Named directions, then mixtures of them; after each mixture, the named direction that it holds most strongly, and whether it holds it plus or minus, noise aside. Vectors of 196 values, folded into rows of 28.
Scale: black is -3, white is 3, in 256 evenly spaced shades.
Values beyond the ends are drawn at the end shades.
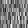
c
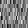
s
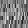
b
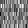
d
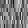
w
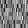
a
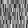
c, plus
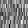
b, minus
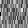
s, minus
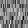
b, plus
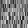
b, plus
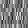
w, minus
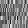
c, plus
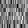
a, plus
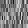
w, plus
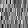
s, plus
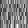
c, plus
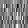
a, plus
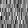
s, plus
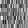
s, minus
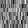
w, plus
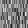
c, minus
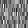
a, plus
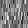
b, plus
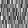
s, minus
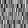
a, plus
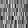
b, plus
